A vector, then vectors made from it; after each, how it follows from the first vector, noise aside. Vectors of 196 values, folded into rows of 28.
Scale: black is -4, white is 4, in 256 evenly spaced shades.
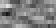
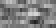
wrapped around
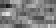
negated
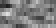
negated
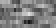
wrapped around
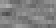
shrunk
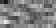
wrapped around
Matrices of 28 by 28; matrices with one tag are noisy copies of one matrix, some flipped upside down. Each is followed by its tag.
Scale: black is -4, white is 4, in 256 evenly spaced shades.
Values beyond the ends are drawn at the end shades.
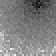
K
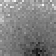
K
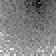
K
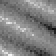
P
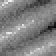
P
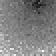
K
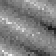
P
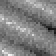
P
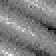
P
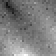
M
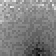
K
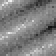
P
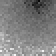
K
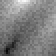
M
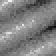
P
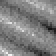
P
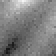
M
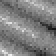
P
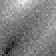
M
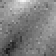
M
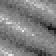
P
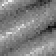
P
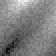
M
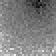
K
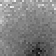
K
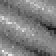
P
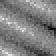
P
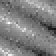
P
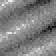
P
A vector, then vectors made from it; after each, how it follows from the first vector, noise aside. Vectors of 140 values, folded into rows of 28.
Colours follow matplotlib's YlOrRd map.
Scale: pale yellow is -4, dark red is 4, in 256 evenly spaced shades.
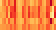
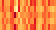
wrapped around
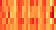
negated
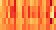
copied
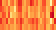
negated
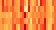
wrapped around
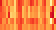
negated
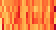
wrapped around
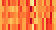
wrapped around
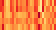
wrapped around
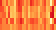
negated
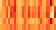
copied
